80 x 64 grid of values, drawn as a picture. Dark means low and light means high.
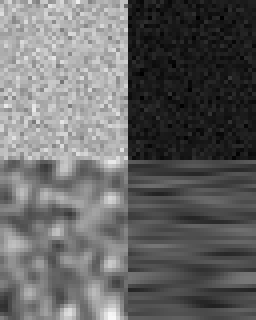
The table splits into 2 rows of 2 panels. Panel 1,1: high, fine-grained. Panel 1,2: very low, fine-grained, faint in contrast. Panel 2,1: middling, blotchy, strong in contrast. Panel 2,2: low, streaked across.
